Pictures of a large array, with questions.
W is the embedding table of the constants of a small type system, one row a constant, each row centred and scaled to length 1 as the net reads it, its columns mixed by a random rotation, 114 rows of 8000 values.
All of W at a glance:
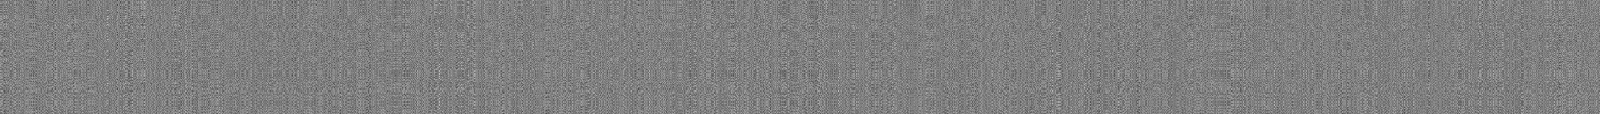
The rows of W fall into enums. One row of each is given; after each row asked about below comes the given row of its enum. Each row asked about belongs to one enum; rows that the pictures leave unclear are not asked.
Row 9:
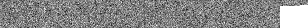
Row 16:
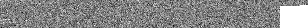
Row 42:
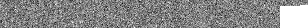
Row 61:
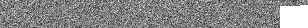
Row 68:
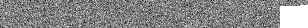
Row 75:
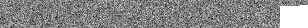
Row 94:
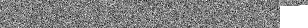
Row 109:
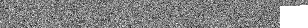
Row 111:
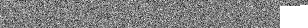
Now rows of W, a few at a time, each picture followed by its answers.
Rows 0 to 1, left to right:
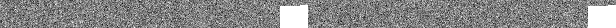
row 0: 42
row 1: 75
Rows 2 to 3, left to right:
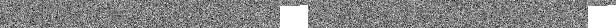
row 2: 75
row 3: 94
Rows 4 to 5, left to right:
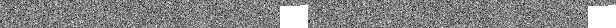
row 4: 42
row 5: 42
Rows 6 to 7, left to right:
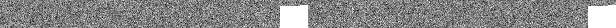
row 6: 75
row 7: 9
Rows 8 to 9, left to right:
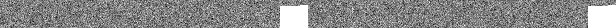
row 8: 75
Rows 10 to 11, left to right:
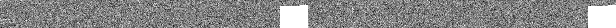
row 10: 16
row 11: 9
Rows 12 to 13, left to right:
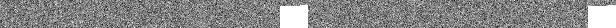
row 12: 42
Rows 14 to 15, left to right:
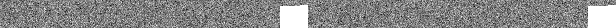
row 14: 9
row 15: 75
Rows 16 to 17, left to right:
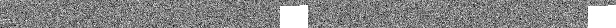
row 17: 75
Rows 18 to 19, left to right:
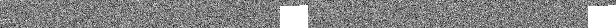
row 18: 16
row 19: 111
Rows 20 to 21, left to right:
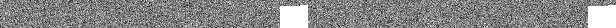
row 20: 68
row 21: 109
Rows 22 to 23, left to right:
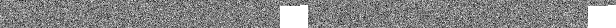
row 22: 111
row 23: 75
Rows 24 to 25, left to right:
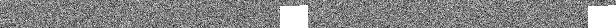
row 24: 16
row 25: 61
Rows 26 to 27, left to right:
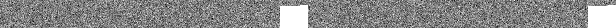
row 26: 75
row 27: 94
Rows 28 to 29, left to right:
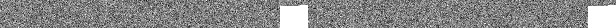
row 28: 94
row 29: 109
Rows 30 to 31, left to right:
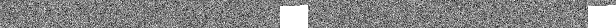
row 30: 9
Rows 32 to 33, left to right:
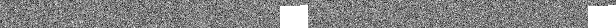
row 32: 42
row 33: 111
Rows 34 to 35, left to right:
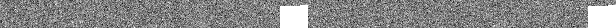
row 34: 42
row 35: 68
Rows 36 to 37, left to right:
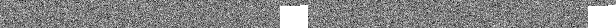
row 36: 111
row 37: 68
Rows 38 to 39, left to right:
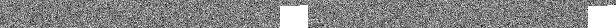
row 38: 75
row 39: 16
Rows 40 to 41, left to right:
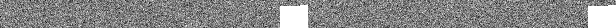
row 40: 68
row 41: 61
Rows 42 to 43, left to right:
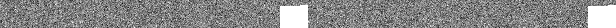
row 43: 109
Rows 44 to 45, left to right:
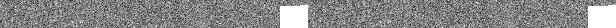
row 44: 42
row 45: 42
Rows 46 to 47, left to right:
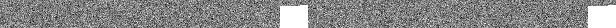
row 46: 75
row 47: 109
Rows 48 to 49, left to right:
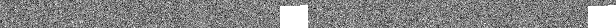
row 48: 42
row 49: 109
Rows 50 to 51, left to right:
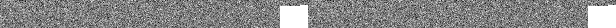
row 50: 111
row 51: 111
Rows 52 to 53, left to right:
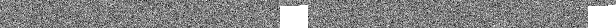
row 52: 94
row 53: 68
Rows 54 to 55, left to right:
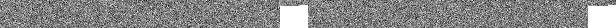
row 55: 111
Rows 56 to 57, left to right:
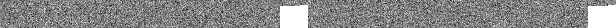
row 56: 9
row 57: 68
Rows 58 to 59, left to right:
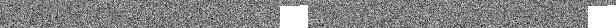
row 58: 75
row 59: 16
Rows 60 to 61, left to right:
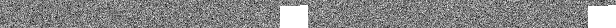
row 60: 75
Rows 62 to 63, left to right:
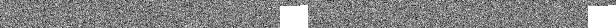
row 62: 68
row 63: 111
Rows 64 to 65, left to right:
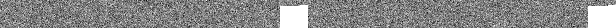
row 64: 94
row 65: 68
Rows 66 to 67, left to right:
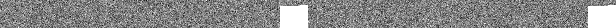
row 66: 94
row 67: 109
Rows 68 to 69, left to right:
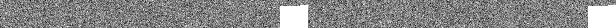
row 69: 42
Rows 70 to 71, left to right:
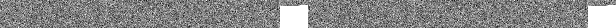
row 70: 94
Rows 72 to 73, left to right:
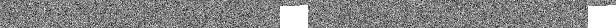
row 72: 9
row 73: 94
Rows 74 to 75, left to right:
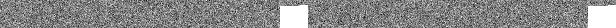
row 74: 94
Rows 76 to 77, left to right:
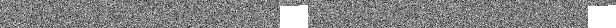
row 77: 111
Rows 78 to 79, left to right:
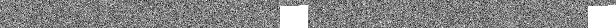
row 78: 94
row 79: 42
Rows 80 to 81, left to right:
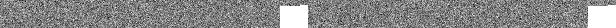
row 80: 111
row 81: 75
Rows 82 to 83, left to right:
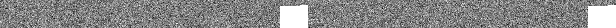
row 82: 109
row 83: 16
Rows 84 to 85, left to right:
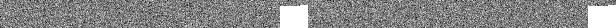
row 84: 68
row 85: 111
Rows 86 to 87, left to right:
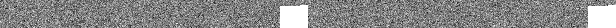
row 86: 109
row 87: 68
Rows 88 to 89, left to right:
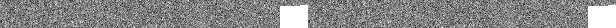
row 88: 42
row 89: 42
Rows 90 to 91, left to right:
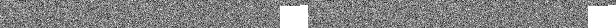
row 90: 111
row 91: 111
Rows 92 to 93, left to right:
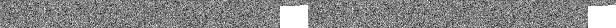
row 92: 9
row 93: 9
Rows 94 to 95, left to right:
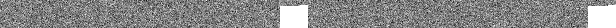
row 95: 68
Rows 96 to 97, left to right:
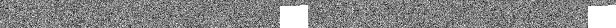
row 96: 109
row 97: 9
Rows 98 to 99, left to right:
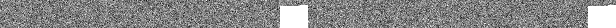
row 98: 94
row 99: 109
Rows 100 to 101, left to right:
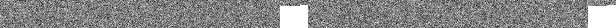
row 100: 111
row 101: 94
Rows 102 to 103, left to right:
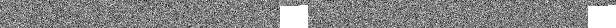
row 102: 94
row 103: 111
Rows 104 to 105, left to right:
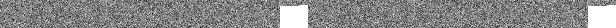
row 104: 94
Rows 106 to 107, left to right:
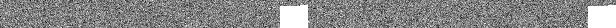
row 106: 68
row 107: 109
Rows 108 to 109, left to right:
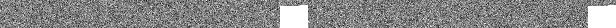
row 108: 94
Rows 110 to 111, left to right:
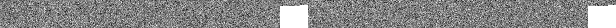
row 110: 9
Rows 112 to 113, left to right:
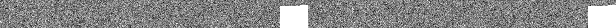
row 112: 109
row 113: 9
